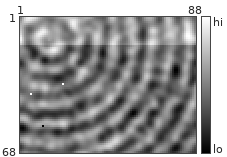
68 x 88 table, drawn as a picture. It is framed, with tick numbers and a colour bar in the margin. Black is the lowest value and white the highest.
Neither half mirrors the other. Three lone cells stand out: two far higher and one far lower than their neighbours. Concentric rings centre on the top left. The values follow a bell shape. A horizontal seam about 20% of the way down splits the table, and the top part is higher.
